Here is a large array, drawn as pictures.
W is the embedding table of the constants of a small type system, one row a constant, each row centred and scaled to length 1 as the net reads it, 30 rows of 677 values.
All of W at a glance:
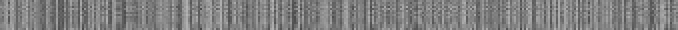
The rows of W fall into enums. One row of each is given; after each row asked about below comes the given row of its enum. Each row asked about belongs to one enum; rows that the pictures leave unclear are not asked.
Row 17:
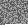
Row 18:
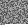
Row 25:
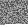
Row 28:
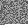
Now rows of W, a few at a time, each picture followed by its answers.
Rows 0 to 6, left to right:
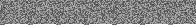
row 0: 28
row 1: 18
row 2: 18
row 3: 17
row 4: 28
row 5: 17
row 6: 25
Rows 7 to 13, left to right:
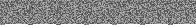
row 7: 25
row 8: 28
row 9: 28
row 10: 18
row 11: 25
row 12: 17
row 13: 17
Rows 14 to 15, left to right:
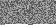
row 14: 25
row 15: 28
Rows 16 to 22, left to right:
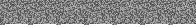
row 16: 17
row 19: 17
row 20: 18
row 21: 17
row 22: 18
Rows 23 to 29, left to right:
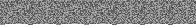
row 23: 25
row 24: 28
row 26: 25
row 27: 28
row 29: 28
